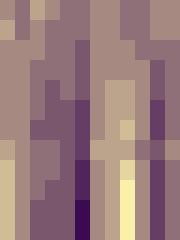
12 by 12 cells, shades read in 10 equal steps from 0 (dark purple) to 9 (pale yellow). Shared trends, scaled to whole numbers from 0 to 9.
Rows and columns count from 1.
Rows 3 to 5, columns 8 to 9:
5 5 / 5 5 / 6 6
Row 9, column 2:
5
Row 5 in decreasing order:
6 6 5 5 5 5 4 4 4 3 3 3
